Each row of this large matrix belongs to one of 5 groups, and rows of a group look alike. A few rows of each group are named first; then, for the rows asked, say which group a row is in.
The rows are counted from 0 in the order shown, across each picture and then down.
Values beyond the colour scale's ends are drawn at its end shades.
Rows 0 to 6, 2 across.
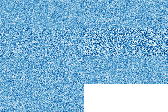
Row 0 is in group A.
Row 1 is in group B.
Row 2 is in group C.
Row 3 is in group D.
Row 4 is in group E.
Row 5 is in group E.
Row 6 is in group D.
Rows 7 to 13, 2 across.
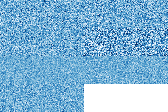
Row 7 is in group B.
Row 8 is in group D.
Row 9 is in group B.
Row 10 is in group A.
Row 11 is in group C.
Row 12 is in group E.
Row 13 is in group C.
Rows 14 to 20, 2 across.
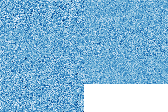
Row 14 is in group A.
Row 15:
B
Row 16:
D
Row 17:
D
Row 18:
B
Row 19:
D
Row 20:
B
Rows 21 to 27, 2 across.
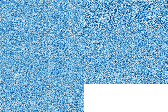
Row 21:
E
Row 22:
A
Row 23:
E
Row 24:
D
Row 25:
A
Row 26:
B
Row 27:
B
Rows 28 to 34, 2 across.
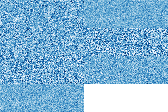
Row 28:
A
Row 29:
B
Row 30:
C
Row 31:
E
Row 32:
E
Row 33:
D
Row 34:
B
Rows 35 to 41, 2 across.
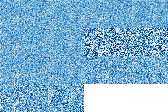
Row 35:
B
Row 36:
A
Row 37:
B
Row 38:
C
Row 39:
B
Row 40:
E
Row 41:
A
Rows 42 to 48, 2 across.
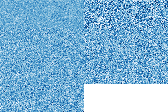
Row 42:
A
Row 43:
A
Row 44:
D
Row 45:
D
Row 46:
B
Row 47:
E
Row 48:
B
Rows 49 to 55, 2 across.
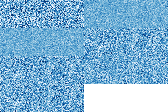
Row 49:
B
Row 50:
E
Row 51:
C
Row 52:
A
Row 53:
A
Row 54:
E
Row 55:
A
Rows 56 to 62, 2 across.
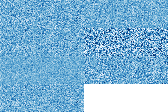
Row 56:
B
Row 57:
E
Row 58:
B
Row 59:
B
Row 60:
B
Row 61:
A
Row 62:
B
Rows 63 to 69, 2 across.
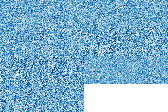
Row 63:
E
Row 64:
C
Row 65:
E
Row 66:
C
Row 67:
A
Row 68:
D
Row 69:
C
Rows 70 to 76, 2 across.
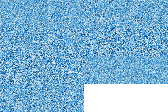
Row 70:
A
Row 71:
B
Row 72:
E
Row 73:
C
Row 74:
C
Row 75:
C
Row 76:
C
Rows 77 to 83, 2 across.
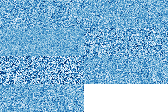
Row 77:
A
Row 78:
D
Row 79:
B
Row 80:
C
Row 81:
C
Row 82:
E
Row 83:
E
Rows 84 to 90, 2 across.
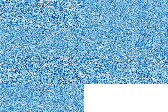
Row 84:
E
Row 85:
D
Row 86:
B
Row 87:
A
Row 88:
D
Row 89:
E
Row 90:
E
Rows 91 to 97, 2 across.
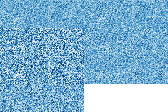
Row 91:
A
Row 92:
A
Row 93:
E
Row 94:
E
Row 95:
A
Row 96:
B
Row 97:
C
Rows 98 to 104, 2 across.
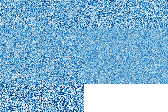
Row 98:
B
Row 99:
C
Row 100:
C
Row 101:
E
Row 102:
B
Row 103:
C
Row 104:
E
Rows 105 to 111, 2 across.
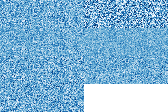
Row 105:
E
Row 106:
C
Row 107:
E
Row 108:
D
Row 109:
E
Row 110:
B
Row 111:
D
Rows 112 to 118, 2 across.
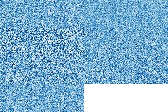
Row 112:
E
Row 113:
E
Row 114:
E
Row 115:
C
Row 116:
C
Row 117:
D
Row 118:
C
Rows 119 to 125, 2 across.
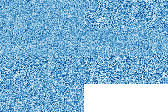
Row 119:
C
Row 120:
A
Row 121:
B
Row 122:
E
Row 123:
A
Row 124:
C
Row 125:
C
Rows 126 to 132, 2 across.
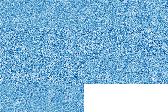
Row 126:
B
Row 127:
E
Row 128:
E
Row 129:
D
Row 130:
B
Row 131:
E
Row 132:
A
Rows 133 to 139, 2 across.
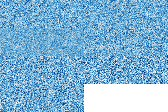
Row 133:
C
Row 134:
C
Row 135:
A
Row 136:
B
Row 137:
E
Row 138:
C
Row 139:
A
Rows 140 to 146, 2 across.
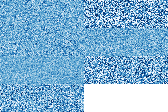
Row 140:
C
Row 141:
B
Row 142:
D
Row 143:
B
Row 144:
B
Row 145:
A
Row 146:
B
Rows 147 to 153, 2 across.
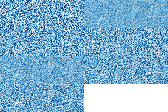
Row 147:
C
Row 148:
A
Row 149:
C
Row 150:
D
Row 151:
A
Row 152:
A
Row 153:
A
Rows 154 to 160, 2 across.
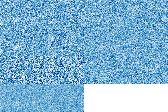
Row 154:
B
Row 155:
D
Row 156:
A
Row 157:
B
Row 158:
E
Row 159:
C
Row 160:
B
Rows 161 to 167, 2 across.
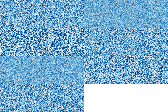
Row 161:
C
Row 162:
D
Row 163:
A
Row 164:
D
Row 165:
C
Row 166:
B
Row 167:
D
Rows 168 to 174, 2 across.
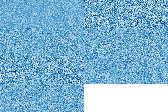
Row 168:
E
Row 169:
D
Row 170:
C
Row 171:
C
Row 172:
D
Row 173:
E
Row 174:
B
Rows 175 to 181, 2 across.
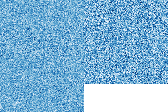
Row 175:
E
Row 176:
D
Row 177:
C
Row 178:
E
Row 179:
E
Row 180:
B
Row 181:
A
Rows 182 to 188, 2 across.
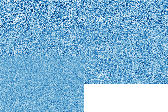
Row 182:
A
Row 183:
B
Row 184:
C
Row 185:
E
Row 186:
D
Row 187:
A
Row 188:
B
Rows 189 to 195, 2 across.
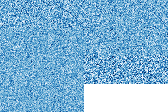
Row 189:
D
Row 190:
D
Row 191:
A
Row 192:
C
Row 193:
C
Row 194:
C
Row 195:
D
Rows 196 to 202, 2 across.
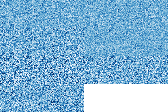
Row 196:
C
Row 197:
C
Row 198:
C
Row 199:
B
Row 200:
C
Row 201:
C
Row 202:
B
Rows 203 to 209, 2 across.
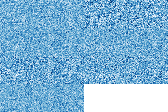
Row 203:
E
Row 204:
C
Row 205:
A
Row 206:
B
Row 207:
A
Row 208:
B
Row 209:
D
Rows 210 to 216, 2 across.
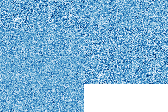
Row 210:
A
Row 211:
C
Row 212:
E
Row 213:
D
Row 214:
B
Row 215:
A
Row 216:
C
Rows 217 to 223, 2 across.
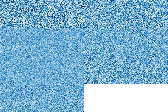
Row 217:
E
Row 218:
C
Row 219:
B
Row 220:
D
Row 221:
C
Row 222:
C
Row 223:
B
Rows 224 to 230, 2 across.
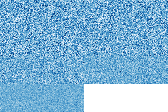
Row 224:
A
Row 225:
A
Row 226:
C
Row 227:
E
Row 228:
E
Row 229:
D
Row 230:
B
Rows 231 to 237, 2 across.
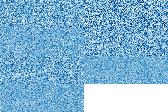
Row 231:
E
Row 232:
D
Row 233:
C
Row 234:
D
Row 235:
B
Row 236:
E
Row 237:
B
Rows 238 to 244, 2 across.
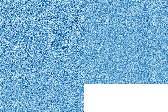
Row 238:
B
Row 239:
E
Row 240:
A
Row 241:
D
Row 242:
B
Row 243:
E
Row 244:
B
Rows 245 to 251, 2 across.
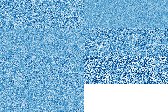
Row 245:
C
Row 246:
D
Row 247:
E
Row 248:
A
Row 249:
C
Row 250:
E
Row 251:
E
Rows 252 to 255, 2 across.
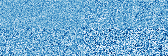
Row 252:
B
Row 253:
A
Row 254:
C
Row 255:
B
